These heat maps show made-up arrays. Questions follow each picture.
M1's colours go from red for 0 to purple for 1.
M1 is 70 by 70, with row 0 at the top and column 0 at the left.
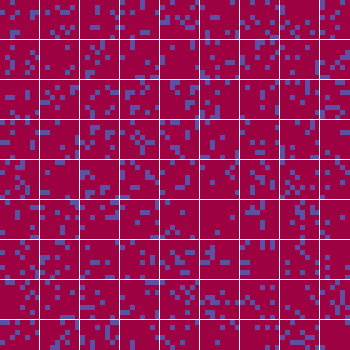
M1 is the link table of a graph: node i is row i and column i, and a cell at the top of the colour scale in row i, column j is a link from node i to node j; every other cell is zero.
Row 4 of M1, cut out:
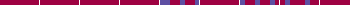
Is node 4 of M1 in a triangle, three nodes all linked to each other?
yes
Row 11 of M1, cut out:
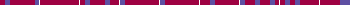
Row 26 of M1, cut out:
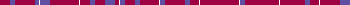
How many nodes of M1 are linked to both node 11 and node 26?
7
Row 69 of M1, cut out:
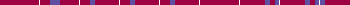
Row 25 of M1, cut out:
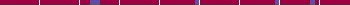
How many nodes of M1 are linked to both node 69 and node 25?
2
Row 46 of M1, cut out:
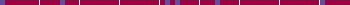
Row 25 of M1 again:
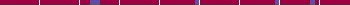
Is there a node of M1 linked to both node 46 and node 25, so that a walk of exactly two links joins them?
no
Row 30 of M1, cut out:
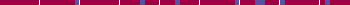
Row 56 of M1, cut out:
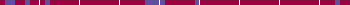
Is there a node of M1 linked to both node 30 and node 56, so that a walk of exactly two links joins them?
no
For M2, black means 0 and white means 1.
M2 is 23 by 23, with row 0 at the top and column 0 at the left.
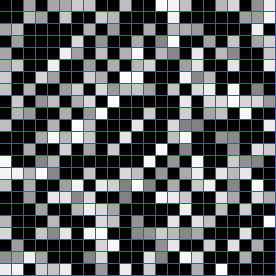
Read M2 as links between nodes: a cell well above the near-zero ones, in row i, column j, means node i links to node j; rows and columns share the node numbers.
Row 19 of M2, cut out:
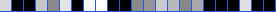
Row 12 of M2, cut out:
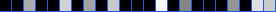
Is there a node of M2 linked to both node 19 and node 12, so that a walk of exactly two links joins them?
yes
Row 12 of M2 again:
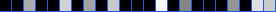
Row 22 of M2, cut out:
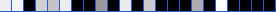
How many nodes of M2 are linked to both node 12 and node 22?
1
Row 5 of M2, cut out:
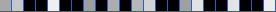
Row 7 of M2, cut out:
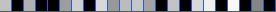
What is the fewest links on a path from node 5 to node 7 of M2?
1
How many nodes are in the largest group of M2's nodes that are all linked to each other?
5
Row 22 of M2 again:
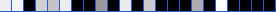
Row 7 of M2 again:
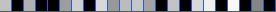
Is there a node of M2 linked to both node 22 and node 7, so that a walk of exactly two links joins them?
yes
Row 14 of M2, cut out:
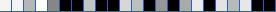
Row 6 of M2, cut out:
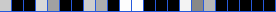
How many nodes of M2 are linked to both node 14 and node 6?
8
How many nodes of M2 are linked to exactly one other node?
0
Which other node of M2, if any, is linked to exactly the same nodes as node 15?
node 7
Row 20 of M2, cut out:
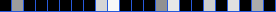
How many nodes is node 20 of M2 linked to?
8
